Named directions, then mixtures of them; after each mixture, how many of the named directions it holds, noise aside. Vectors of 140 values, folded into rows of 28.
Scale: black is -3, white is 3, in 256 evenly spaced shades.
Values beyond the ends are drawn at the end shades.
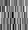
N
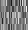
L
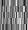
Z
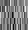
one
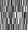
three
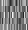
three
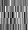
two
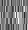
three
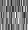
two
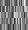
two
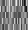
three
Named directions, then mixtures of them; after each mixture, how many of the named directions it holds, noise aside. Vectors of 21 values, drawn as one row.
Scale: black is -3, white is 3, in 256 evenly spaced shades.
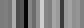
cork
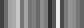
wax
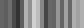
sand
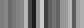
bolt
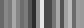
three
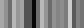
three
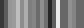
one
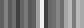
three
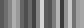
three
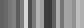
three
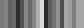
three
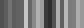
three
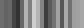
one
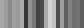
three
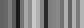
one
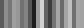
three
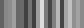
three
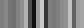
one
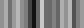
two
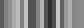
two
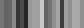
two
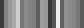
one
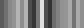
two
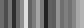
three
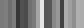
three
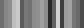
two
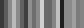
two
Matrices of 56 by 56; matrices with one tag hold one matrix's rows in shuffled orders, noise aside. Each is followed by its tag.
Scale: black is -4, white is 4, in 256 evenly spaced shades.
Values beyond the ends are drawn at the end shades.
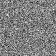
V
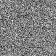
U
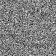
V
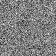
U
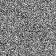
U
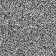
V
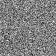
V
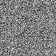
U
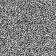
U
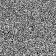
V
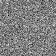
V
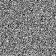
V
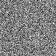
V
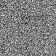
U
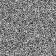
V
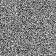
U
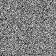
U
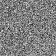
V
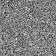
V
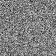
V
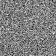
V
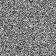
V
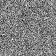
U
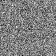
U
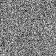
U
